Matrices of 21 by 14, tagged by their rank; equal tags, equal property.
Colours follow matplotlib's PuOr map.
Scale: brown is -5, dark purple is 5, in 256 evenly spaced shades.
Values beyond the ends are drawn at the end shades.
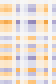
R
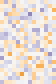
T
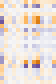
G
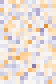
T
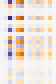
R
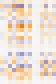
G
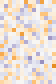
T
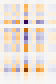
R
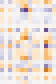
G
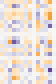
G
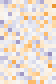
T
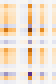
R
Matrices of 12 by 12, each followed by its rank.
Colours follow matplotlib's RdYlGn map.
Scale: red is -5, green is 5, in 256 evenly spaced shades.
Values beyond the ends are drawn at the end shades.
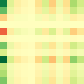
one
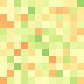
full rank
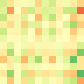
two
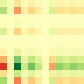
one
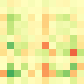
two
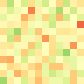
full rank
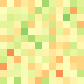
full rank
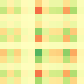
one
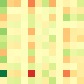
two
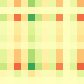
one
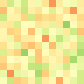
full rank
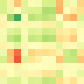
two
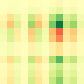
one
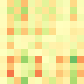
two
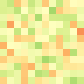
full rank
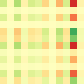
one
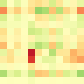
two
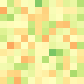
full rank
